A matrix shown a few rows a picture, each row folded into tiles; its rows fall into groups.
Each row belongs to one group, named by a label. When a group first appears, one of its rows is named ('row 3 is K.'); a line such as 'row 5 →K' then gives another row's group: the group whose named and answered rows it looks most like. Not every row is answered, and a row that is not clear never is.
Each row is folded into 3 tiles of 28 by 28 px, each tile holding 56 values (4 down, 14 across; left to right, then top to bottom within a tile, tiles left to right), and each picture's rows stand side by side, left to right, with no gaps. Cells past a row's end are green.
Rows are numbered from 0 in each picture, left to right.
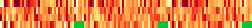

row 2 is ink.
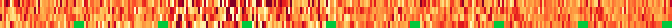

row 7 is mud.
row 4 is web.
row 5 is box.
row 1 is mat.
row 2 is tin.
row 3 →ink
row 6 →mud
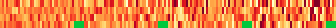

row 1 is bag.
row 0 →box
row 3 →tin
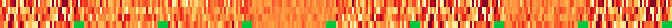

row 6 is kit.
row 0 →tin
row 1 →mat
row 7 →tin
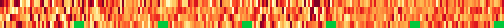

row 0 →box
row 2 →bag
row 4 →web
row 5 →kit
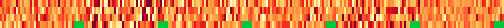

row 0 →mat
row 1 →tin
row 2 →web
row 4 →kit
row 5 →mat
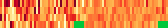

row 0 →ink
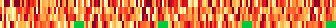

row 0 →ink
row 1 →tin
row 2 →box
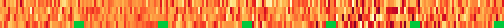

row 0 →web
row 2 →web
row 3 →mud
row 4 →kit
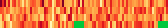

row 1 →kit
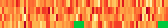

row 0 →mat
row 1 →web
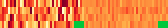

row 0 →tin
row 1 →mat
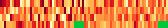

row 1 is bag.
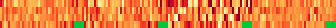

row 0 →mud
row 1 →mud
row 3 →web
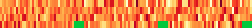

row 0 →kit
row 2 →bag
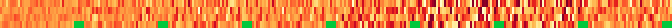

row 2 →web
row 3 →web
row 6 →tin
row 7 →bag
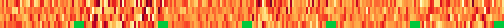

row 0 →box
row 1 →tin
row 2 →box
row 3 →ink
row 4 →web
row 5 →bag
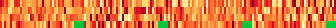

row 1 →kit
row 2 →mud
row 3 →box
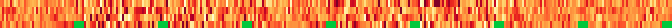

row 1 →kit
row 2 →kit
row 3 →mud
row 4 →box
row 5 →ink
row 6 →mud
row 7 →web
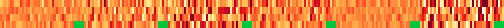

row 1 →web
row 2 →kit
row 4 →bag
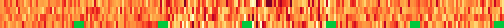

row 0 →mat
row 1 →mud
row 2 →mat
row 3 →ink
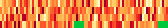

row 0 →kit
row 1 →web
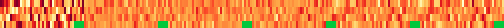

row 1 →bag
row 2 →mat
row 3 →mat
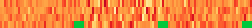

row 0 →mat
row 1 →web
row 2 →kit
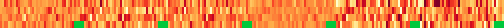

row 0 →mat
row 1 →mat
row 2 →mat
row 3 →bag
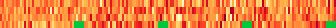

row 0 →mat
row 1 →kit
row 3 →mud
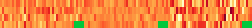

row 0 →mat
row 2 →web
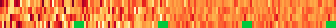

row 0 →box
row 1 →mat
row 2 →kit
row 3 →kit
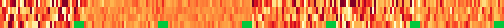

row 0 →tin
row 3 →box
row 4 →ink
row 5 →web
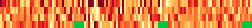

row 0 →box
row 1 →ink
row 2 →bag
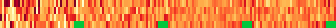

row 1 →mat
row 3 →mud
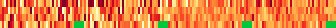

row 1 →ink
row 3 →ink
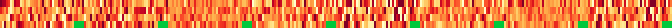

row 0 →box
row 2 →kit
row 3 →bag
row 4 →tin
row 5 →bag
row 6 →ink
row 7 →tin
